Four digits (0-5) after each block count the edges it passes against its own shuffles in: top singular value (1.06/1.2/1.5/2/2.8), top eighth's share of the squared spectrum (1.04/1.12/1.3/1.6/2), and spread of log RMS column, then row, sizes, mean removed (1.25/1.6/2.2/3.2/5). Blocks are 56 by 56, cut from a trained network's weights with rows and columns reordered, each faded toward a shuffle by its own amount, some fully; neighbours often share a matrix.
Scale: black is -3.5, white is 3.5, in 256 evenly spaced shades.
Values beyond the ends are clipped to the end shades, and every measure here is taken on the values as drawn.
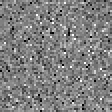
0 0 0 0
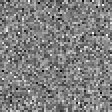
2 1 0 0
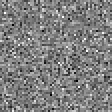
1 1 0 1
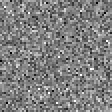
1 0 0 0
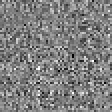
4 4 1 3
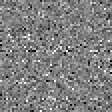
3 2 1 1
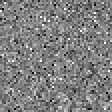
0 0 0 0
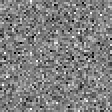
0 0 0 0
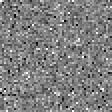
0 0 0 0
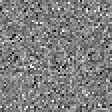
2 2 0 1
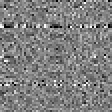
4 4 1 3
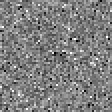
0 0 0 0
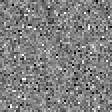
1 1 0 0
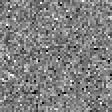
0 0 0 0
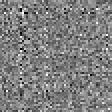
3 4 2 2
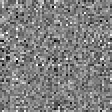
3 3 2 2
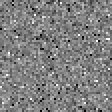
1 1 0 0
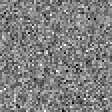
0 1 0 0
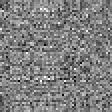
4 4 1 2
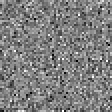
2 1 0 0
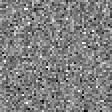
1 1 0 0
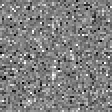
1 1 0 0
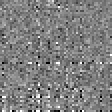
4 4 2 2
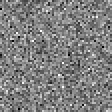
1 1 0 0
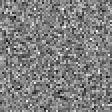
1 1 0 0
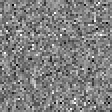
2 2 0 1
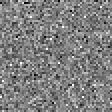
1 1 0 0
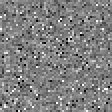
0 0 0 1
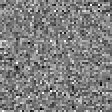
3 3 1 2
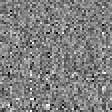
3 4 2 2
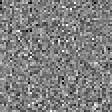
3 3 1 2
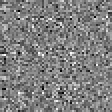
2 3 2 2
